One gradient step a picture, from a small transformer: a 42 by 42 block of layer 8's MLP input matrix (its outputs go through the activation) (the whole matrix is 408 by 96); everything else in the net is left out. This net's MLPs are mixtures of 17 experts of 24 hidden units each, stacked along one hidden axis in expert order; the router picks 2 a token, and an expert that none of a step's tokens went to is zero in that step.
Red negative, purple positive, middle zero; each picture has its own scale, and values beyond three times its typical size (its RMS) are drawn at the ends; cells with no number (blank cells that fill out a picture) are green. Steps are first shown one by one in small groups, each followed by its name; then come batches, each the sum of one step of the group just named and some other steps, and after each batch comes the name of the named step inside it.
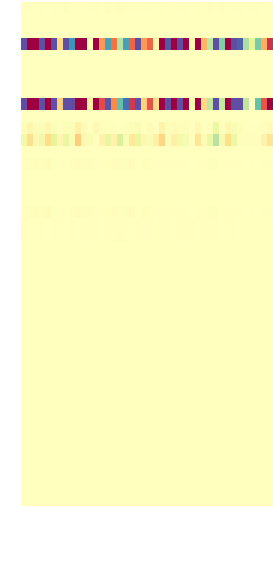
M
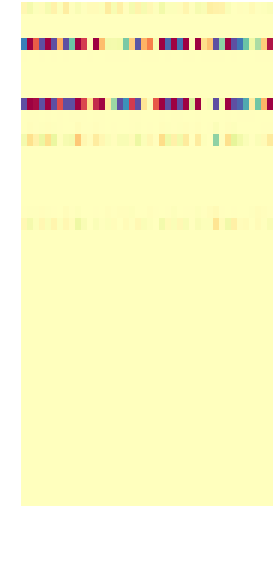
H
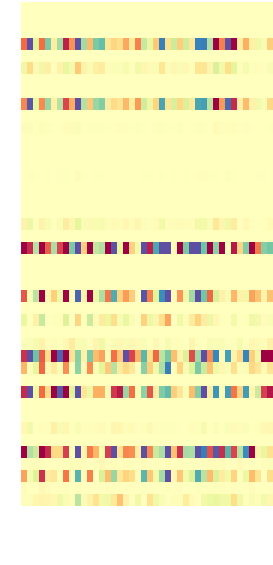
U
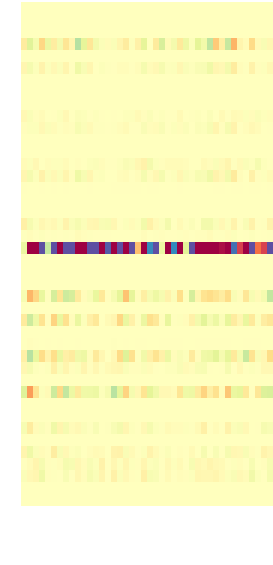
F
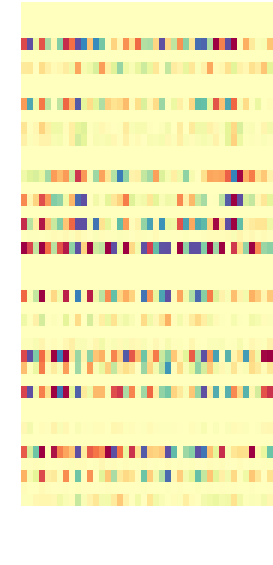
U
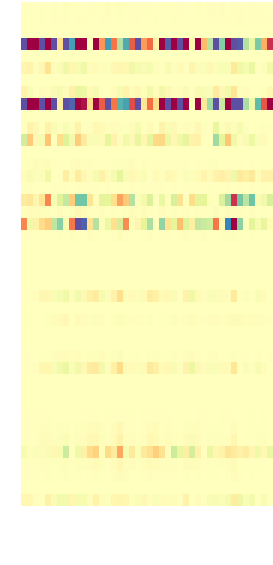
M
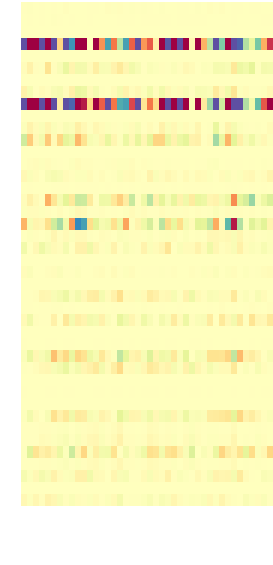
M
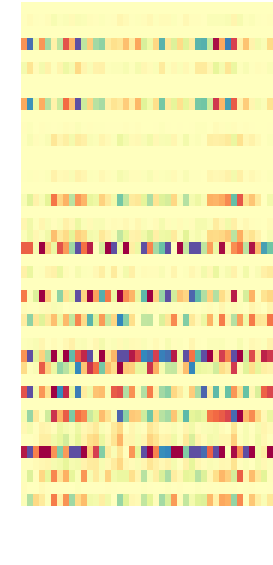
U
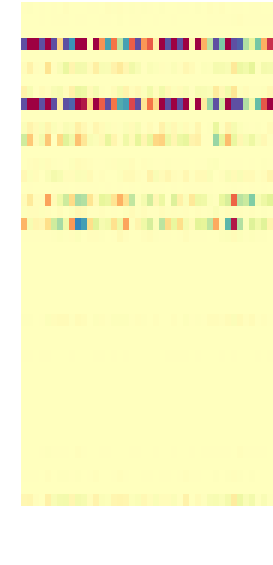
M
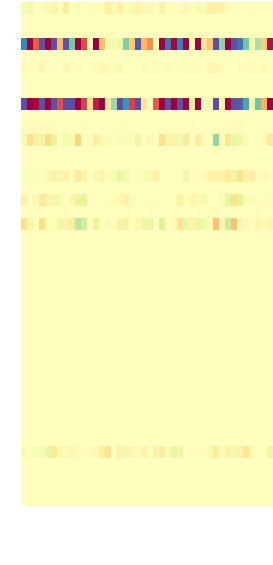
H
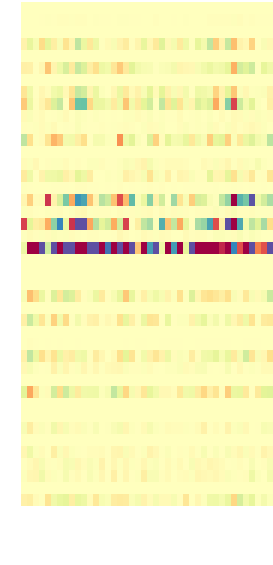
F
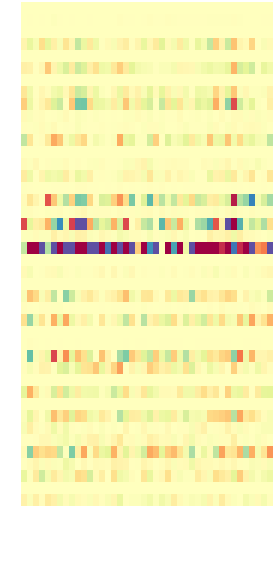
F
